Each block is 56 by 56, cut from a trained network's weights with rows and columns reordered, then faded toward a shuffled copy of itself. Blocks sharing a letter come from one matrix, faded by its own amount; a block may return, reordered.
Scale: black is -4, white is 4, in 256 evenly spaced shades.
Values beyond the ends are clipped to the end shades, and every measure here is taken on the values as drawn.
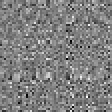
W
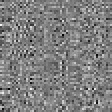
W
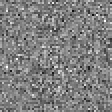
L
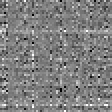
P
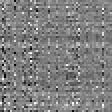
P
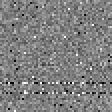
L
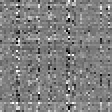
P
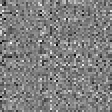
W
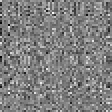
W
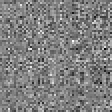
W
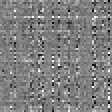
P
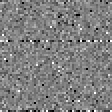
L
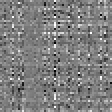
P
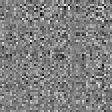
W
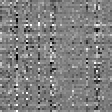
P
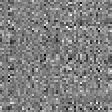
W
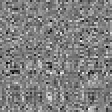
W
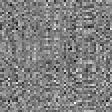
W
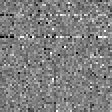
L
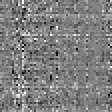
P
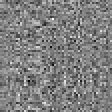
W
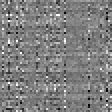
P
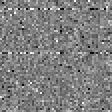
L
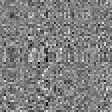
W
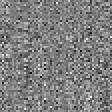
W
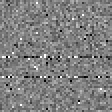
L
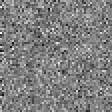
L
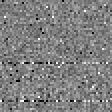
L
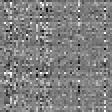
P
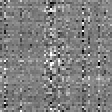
P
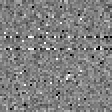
L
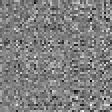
W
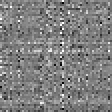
P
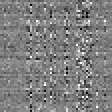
P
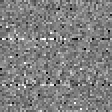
L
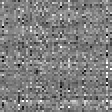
P
